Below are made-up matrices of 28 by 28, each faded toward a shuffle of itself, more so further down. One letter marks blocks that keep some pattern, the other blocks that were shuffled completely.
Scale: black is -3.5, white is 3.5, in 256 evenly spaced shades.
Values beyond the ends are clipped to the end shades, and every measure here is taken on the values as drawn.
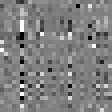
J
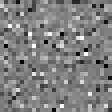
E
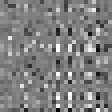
J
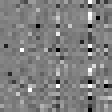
J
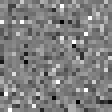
E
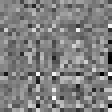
J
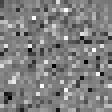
E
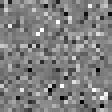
E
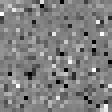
E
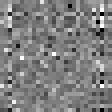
J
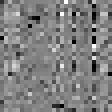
J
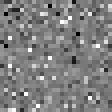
E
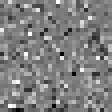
E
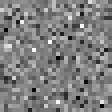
E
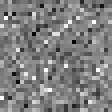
E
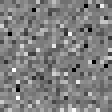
E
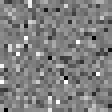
E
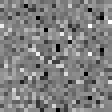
E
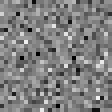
E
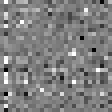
J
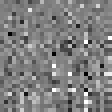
J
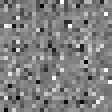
E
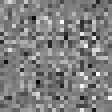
J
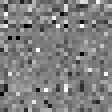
J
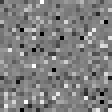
E
